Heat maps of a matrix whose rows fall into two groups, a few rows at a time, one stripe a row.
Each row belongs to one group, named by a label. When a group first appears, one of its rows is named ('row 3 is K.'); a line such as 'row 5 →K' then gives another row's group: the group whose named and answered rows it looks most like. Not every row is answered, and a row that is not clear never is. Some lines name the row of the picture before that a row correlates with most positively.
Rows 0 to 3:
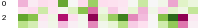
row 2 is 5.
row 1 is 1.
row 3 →5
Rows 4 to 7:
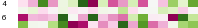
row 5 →5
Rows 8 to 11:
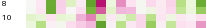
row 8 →1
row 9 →1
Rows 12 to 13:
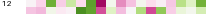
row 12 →1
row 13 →1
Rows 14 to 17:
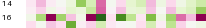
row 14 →1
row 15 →1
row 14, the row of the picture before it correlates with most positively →13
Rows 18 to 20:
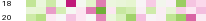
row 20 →5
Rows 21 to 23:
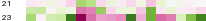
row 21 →1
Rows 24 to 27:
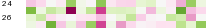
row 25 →5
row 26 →5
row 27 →1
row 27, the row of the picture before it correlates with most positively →23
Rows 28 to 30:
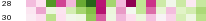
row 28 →1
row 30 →1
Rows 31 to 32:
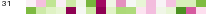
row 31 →1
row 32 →5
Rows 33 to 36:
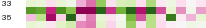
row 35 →5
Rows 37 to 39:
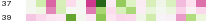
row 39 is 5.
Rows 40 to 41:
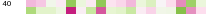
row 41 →5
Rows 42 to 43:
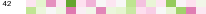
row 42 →5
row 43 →5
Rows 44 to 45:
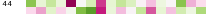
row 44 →5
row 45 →1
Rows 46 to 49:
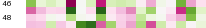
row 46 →5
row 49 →1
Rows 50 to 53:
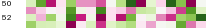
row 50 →5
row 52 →1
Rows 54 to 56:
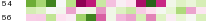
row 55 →5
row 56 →1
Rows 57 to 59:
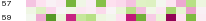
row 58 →5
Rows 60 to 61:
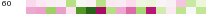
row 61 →1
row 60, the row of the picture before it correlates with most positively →57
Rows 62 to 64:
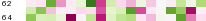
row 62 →1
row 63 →5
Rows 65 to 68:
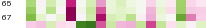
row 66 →5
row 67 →5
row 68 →1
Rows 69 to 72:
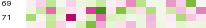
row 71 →5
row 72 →1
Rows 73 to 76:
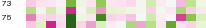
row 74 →5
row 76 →5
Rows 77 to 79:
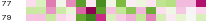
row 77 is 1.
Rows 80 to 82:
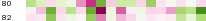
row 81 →1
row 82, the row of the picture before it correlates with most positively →79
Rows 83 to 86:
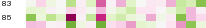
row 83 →1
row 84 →5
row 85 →5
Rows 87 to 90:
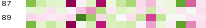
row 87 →5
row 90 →5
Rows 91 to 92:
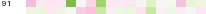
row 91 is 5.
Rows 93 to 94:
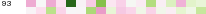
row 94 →1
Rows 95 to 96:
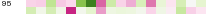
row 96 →5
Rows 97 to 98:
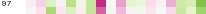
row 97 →1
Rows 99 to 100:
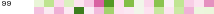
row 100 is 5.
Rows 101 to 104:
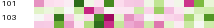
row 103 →1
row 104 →1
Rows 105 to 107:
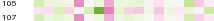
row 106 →1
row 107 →5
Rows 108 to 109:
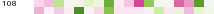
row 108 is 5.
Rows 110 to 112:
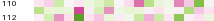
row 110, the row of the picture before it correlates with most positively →108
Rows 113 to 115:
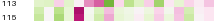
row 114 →5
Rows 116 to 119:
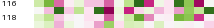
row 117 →1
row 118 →5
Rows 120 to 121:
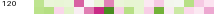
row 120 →5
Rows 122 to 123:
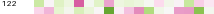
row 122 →5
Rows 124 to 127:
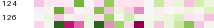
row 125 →1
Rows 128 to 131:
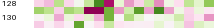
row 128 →1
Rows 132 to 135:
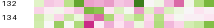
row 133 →1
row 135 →1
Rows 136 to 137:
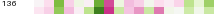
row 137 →1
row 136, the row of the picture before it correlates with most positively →135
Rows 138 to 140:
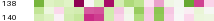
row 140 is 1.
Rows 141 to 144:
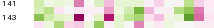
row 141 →5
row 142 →5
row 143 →5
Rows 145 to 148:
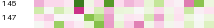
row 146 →5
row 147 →1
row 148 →1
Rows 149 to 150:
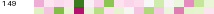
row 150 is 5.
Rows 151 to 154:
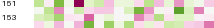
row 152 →5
